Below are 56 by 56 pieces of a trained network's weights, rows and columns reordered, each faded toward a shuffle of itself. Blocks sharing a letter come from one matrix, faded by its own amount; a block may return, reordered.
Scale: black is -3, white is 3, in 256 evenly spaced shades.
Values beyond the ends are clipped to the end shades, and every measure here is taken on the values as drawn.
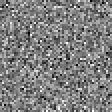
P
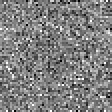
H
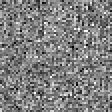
H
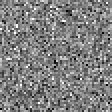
P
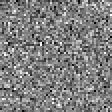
P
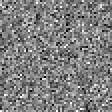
P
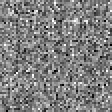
H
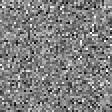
P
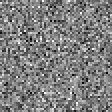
P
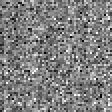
H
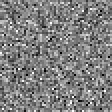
P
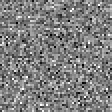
P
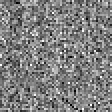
H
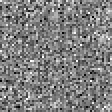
H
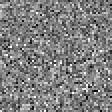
P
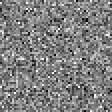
P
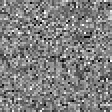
P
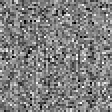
H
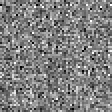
H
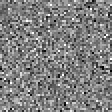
P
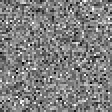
P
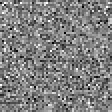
P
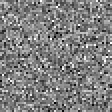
P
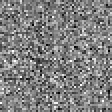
H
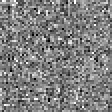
H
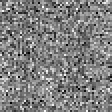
H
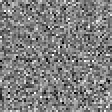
P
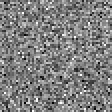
P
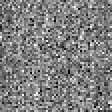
H
